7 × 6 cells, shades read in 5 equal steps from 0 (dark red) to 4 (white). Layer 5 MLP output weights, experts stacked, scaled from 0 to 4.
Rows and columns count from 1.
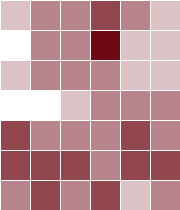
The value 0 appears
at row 2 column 4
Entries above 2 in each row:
2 3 3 3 0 0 1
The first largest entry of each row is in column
1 1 1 1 2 4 5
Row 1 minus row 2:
-1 0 0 1 -1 0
